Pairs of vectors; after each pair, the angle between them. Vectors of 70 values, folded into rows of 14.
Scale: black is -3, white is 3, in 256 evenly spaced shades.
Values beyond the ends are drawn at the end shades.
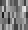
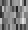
partly aligned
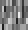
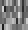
nearly parallel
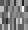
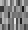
nearly opposite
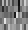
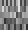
nearly opposite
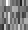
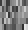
partly opposed
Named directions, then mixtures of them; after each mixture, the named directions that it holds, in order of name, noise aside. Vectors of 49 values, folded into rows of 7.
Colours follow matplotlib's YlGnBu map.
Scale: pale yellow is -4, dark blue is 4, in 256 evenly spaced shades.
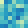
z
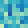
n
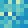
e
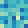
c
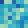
z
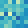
e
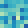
c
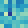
e, n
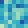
n, z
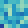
n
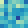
e, z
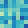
c, e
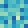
c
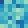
z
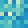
e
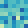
c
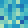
e, n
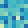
c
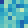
c, z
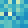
e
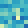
c, z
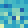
c, n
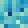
n, z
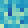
n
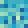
c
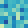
c
